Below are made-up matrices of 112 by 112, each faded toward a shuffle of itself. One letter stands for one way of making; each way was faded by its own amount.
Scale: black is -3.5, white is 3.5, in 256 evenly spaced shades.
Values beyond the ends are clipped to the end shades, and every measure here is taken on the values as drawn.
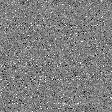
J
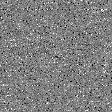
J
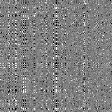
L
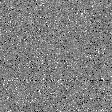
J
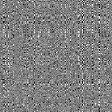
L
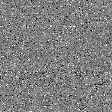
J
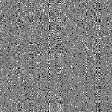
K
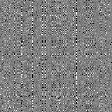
L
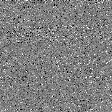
J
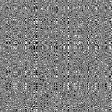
L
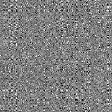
K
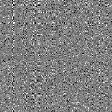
K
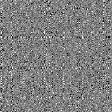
K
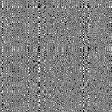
L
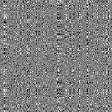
L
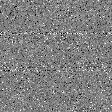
J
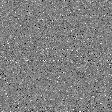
J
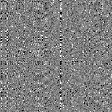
K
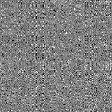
K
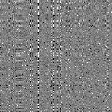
L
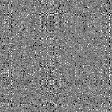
K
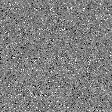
J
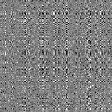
L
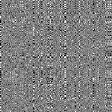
L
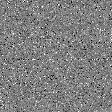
J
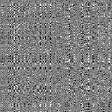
L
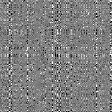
L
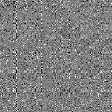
K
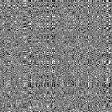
L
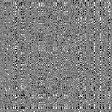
L
